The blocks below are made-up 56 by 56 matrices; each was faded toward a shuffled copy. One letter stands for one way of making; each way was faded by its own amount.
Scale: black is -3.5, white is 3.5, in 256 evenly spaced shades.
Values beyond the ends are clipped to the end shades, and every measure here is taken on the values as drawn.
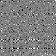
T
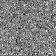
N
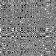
T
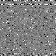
T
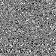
N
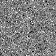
N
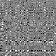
T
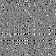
T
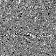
N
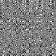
T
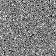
N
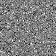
N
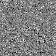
N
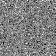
N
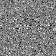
N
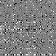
T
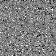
N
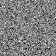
N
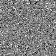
N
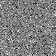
N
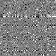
T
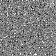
N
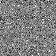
N
